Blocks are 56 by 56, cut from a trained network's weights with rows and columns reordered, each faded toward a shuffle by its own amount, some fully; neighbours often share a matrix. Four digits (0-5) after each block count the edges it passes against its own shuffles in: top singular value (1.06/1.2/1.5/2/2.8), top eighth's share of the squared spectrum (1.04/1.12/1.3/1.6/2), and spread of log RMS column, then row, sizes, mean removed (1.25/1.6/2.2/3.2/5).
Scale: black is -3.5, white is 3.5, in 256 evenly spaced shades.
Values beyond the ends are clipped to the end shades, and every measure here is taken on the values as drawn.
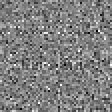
3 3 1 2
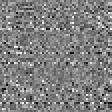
3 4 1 3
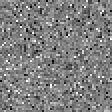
0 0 0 0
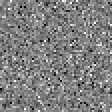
0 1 0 0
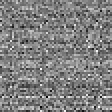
4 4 1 2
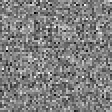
3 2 0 1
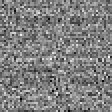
3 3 0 1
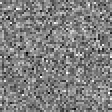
3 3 0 1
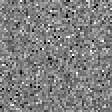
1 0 0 0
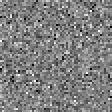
2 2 1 1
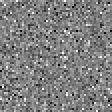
1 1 0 1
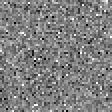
2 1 0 0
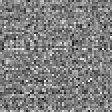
4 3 1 2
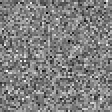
2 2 0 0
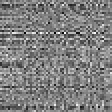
4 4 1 3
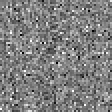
2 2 0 1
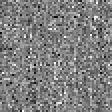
2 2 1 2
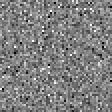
0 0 0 0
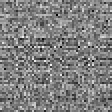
4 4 1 2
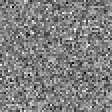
0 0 0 0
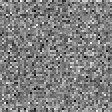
3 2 0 1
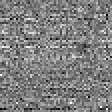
4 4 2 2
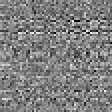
4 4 1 3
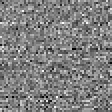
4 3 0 2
